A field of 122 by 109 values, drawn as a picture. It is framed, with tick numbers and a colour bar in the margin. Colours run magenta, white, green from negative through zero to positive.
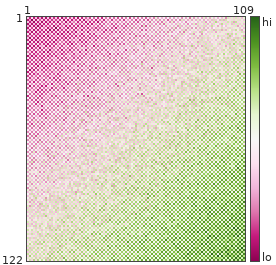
Ninth with the highest average: bottom right. Slope: up to the bottom right. Odd rows or columns: none. Ninth with the lowest average: top left.
